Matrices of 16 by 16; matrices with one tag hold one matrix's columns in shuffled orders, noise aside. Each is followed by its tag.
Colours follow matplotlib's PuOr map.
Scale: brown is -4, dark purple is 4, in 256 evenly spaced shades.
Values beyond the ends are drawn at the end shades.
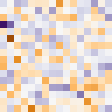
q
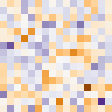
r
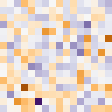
r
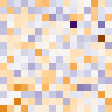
q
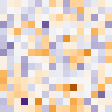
r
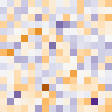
r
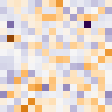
q
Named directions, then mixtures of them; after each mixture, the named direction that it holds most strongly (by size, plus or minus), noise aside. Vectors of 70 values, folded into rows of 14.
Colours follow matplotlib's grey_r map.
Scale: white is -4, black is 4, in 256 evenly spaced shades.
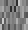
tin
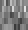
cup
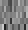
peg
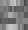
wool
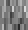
cup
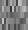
tin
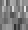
cup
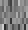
peg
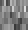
cup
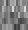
cup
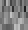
cup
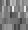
cup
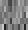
peg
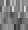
cup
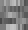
wool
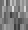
cup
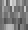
cup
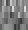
cup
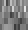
cup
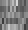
tin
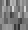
cup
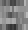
wool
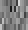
tin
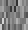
tin
